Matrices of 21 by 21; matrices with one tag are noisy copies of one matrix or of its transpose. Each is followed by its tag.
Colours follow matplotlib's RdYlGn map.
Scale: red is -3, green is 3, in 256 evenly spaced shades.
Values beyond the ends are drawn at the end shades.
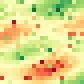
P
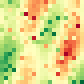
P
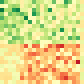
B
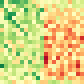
B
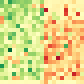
B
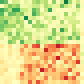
B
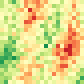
P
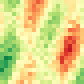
P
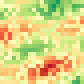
P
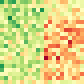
B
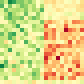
B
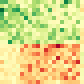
B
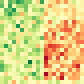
B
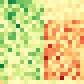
B
